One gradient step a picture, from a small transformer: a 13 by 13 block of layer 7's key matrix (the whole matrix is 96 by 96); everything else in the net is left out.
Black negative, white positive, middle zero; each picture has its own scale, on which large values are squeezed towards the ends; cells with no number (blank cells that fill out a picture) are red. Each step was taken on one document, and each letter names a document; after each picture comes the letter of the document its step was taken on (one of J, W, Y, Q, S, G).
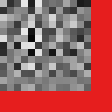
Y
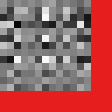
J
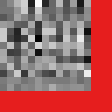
Y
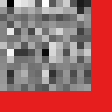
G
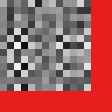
Y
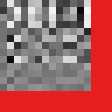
J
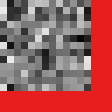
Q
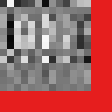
G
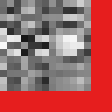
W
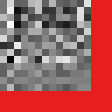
J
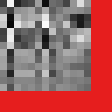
G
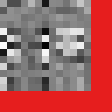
W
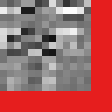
W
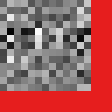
Q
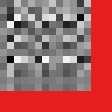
J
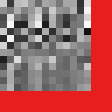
J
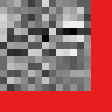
W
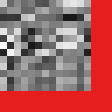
W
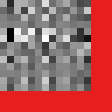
G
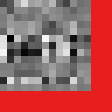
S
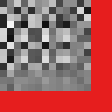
J
